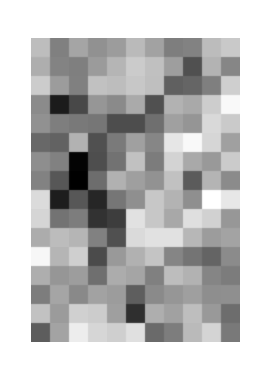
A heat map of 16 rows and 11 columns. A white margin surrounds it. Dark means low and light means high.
The ninth with the highest average is the middle right. Neither half mirrors the other. The ninth with the lowest average is the middle left. Overall the values sit about 60% of the way up the scale.
